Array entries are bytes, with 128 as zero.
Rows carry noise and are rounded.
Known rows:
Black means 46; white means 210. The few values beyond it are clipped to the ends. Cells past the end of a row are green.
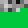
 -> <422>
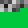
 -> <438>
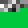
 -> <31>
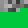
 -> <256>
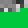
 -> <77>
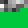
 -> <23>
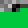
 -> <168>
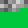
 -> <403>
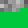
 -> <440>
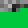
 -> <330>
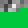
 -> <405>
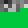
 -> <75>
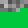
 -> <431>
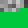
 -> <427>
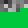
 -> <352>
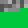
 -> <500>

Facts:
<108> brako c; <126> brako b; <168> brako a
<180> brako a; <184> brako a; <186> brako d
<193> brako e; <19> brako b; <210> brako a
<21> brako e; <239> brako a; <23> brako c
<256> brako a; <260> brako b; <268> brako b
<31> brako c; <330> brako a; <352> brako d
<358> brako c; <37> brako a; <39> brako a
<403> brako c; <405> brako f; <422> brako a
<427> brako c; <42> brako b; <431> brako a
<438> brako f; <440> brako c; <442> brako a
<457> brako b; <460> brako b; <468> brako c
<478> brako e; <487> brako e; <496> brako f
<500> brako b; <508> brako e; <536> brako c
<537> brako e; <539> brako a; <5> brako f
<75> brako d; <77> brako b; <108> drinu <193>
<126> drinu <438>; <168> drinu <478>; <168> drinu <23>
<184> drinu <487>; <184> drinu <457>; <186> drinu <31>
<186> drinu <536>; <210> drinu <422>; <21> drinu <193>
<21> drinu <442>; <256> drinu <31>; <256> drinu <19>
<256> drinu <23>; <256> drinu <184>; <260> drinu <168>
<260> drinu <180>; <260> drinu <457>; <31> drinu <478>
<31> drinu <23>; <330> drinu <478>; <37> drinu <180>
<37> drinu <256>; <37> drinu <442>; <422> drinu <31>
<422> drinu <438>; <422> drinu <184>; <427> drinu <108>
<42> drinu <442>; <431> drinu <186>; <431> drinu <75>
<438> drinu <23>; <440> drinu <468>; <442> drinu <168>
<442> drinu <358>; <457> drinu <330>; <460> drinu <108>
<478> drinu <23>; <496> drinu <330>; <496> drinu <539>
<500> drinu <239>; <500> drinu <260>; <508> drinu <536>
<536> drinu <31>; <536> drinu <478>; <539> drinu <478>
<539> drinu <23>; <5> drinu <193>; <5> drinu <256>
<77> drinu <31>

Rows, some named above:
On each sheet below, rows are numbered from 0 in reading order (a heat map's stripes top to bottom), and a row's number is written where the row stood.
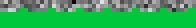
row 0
<5>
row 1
<268>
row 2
<508>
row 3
<358>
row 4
<431>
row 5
<496>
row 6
<180>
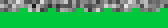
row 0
<358>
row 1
<438>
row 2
<260>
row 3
<193>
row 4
<468>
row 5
<184>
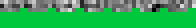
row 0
<442>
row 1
<37>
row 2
<108>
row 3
<457>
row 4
<126>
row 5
<539>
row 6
<19>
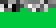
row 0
<478>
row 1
<536>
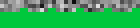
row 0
<440>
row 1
<21>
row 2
<422>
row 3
<239>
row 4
<431>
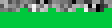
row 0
<210>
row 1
<186>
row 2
<508>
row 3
<478>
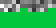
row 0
<536>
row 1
<193>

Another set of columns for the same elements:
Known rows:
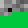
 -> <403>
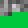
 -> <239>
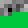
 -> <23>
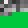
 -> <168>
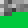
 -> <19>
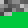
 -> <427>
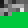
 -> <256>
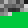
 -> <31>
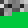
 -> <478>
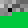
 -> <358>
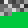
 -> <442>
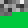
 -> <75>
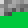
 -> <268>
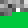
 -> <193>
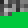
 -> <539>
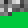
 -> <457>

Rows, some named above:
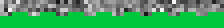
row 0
<260>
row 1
<440>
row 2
<330>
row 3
<405>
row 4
<77>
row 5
<184>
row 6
<168>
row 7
<210>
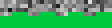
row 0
<468>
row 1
<37>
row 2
<5>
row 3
<168>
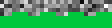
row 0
<478>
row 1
<21>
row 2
<536>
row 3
<108>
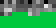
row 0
<330>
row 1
<422>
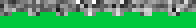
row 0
<431>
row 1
<126>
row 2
<186>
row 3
<438>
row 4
<438>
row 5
<496>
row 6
<260>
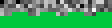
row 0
<422>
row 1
<508>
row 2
<442>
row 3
<457>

